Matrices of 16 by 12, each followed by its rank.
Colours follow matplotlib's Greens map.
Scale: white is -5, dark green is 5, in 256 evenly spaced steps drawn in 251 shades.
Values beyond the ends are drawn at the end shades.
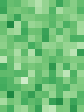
full rank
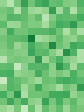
full rank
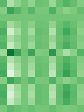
one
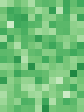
full rank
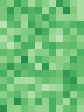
full rank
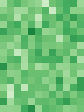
full rank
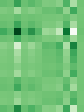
one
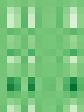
one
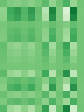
one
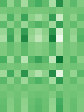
one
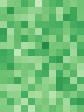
full rank
